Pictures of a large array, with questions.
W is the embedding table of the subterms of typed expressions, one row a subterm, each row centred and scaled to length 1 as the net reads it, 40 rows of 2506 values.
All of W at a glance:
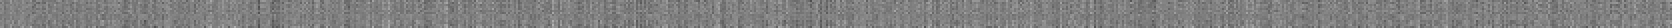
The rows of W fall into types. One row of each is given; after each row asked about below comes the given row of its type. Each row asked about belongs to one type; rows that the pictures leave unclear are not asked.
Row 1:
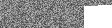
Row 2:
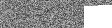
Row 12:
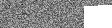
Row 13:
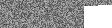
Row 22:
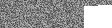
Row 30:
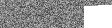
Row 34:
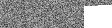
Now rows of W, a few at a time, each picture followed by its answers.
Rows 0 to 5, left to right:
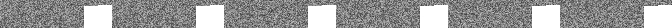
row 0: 1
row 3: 13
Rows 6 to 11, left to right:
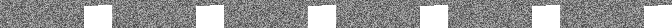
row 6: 12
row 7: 1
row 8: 30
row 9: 1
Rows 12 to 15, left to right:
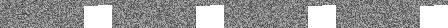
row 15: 22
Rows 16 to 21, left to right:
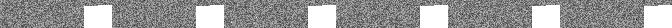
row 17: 34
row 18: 12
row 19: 1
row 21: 2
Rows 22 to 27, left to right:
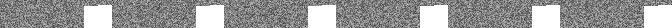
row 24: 30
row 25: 13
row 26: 2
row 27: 13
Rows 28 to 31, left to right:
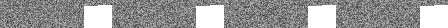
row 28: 2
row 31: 12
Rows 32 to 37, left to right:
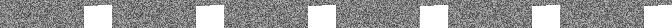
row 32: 13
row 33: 13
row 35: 30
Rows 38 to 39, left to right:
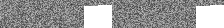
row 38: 1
